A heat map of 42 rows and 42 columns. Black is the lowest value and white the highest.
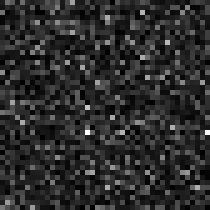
Most values sit low, with a long tail of high ones. The grain is fine, like static. No regular stripes run through it. On average the colour sits 20% of the way up the scale. There is no seam.
